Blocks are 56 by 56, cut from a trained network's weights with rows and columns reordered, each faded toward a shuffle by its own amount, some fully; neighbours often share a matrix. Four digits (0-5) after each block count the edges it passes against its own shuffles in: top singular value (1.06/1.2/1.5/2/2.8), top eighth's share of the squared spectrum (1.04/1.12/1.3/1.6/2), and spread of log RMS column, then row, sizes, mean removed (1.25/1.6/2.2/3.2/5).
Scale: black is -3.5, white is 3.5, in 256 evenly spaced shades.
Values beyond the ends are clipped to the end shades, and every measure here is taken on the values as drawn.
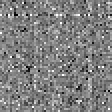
2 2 0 2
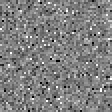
0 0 0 0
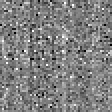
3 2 0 2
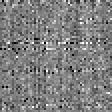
3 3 0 3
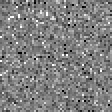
0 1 0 1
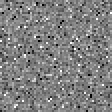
0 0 0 0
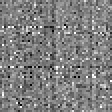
3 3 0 2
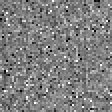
1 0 0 0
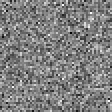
1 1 0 0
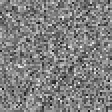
0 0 0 0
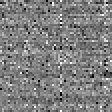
3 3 2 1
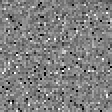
1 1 0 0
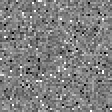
0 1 0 0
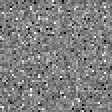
1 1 1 0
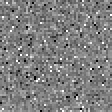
0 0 0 0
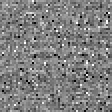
2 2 1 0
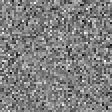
2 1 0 0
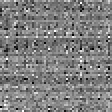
3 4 3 1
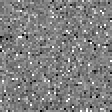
0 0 0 0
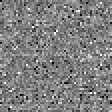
1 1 0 0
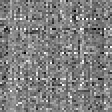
3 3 0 3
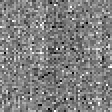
3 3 0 2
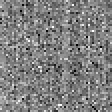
2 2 0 1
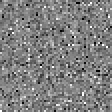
1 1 0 1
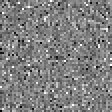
1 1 0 0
